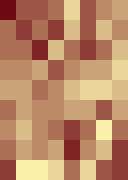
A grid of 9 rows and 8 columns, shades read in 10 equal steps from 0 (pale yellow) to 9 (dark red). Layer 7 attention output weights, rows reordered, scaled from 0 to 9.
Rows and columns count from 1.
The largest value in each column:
9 7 8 7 8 7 6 7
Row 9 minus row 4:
3 -4 -3 -5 1 -2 3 6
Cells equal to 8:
2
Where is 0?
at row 7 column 7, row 9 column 2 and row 9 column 3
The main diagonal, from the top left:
9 7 8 6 2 3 0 7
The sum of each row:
40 38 39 28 21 31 32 36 27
